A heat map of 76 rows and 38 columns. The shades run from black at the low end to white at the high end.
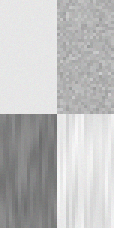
The table splits into 2 rows of 2 panels. Panel 1,1: very high, flat. Panel 1,2: high, fine-grained, faint in contrast. Panel 2,1: middling, streaked downward, faint in contrast. Panel 2,2: very high, streaked downward, faint in contrast.
